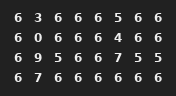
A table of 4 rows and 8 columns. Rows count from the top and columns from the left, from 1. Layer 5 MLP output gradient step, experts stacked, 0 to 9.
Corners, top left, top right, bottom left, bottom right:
6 6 6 6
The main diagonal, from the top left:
6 0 5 6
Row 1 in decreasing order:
6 6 6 6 6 6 5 3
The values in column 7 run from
5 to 6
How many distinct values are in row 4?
2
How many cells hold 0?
1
